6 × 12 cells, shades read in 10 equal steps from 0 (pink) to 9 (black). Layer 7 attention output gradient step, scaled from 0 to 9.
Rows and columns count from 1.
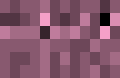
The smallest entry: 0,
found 2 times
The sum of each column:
24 28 25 23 19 26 24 27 23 25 28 21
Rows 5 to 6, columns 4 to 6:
4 3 5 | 4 3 5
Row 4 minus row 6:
0 -1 0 0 0 -1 0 0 1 0 -1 0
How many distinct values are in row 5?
3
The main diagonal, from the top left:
4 6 3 4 3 5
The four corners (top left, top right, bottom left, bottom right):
4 4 4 4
